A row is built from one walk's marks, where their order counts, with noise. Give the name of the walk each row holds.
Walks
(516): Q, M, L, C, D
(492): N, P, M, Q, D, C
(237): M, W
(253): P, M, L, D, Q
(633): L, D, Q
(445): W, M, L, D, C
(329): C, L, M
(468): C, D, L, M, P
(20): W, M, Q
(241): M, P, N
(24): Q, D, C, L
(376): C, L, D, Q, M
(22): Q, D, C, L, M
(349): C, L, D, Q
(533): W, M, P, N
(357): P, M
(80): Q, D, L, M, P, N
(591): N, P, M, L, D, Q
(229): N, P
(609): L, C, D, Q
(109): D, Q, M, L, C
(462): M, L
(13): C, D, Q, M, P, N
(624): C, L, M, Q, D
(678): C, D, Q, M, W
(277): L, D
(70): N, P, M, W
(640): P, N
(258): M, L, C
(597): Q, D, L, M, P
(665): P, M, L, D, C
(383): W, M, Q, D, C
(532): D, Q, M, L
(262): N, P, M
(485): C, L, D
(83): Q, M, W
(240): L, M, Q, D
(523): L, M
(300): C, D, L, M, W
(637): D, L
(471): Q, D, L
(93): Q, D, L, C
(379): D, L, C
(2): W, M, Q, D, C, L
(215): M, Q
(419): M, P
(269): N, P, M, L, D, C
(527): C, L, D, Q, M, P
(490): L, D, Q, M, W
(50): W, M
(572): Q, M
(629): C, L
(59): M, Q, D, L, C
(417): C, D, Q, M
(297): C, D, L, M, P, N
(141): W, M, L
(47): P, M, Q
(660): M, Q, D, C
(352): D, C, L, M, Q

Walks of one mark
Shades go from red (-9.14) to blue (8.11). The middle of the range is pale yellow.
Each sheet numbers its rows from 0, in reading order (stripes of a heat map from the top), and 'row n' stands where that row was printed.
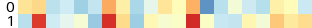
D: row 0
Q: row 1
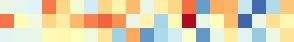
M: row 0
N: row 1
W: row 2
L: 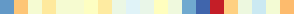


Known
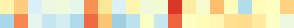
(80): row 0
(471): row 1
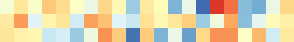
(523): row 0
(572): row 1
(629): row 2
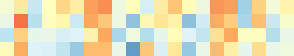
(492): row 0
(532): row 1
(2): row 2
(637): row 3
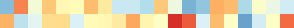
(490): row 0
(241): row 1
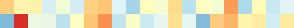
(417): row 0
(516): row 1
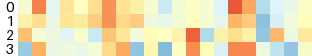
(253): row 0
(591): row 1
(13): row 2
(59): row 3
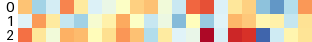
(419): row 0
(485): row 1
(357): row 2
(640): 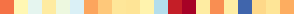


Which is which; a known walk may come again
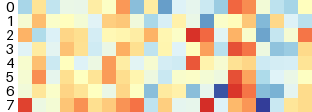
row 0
(445)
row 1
(678)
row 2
(241)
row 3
(462)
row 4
(597)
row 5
(253)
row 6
(523)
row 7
(262)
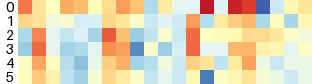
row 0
(357)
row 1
(527)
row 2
(471)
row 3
(93)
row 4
(22)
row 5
(349)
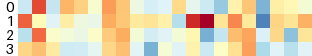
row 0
(83)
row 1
(640)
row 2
(624)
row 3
(376)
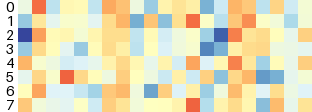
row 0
(532)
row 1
(660)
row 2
(277)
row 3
(609)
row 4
(297)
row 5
(237)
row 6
(637)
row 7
(13)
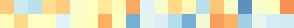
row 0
(533)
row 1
(300)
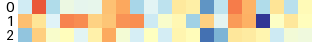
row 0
(109)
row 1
(70)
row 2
(633)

